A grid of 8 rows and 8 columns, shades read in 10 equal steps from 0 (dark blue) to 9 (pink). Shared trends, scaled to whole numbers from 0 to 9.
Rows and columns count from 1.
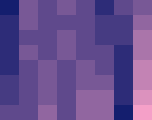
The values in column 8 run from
4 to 9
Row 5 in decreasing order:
7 4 4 3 3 3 1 1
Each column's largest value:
3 4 5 4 5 5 3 9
